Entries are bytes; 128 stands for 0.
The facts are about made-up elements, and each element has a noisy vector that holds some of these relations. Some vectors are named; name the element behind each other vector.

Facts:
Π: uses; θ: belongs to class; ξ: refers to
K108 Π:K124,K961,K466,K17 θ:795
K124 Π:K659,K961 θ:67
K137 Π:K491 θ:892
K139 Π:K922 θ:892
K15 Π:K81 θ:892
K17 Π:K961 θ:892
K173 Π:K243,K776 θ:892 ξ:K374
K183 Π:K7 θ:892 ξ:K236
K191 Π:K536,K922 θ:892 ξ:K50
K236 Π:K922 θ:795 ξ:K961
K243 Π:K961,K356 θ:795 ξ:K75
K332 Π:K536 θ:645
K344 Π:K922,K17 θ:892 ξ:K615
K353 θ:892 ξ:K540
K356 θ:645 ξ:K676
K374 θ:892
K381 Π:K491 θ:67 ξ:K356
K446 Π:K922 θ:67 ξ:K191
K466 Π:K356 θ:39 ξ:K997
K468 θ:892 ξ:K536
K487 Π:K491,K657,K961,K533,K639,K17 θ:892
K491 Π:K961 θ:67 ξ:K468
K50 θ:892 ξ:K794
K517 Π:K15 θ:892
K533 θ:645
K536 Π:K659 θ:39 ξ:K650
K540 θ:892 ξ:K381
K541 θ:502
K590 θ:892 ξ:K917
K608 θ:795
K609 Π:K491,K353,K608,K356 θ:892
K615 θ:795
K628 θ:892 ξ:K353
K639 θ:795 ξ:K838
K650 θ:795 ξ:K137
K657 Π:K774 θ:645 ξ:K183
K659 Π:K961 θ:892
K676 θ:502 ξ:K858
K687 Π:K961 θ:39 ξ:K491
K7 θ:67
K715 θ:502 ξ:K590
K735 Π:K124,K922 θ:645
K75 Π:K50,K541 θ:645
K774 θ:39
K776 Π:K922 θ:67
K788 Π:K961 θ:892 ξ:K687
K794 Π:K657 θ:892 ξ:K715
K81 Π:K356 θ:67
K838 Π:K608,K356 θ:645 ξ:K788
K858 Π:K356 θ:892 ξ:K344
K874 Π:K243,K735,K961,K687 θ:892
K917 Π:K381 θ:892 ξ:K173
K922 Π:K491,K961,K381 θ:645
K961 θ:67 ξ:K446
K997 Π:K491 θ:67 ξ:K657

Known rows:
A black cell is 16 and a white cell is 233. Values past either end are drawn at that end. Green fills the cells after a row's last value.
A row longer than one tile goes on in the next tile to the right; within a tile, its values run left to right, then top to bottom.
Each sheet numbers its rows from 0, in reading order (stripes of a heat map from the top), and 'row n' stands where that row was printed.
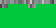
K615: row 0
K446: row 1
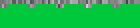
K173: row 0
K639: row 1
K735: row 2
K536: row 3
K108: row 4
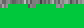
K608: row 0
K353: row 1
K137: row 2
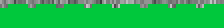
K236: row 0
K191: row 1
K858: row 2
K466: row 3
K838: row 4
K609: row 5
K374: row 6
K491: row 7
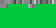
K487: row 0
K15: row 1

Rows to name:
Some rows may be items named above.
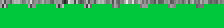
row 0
K657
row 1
K997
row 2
K75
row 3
K657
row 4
K715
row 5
K243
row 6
K639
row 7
K344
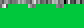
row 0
K774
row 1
K517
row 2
K183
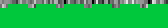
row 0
K466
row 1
K794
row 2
K50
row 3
K183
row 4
K676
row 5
K7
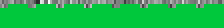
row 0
K650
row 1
K541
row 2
K81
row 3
K838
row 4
K353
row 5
K332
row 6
K381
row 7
K997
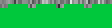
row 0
K108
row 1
K533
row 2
K356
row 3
K961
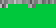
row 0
K838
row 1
K468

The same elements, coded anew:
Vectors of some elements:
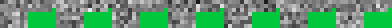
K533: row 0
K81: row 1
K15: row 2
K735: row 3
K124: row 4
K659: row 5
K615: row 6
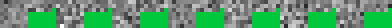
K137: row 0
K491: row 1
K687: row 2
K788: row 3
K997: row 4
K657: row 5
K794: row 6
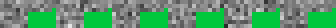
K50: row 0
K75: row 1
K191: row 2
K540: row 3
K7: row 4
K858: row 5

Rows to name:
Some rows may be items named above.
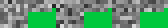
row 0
K381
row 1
K961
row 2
K446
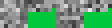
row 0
K332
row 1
K81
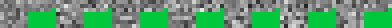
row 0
K517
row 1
K466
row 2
K446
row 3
K81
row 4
K774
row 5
K657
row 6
K533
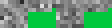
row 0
K108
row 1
K858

